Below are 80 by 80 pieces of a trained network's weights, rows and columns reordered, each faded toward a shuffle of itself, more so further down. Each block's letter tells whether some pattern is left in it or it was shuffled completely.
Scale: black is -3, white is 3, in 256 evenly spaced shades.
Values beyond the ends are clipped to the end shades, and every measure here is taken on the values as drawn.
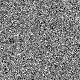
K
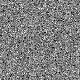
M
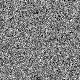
K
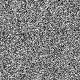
K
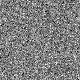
K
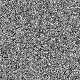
K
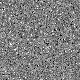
K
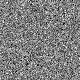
K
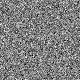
K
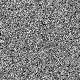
K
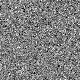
K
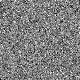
M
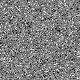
K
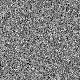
K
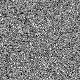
M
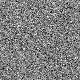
M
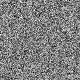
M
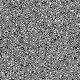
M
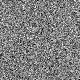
K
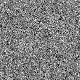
M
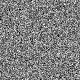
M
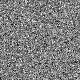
K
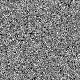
K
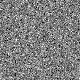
K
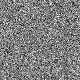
M
